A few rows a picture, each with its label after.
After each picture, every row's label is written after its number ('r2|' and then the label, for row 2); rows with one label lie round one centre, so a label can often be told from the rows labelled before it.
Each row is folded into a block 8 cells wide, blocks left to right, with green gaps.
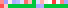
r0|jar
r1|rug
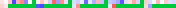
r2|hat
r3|rug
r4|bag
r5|bag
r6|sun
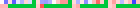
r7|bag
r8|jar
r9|jar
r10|hat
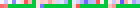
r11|jar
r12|sun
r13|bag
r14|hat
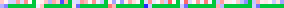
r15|rug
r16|hat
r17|sun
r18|jar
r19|rug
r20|rug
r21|sun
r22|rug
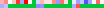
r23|rug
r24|rug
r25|bag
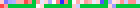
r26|jar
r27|hat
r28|sun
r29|sun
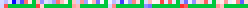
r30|bag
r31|jar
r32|hat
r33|bag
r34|rug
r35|jar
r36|hat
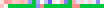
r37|sun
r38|bag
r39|hat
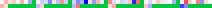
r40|sun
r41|bag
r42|bag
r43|hat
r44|sun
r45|rug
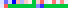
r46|bag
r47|rug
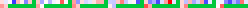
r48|hat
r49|jar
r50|jar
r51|sun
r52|jar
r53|hat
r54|bag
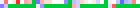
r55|rug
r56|sun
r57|sun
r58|bag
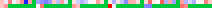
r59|hat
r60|bag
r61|jar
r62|jar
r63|rug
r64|jar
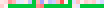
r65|sun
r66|jar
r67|sun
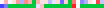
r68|rug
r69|hat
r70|jar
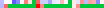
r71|bag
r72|jar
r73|hat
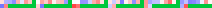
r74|bag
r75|sun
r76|jar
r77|hat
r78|jar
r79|bag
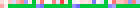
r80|hat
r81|rug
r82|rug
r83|rug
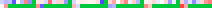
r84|bag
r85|sun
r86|sun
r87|rug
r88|hat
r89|jar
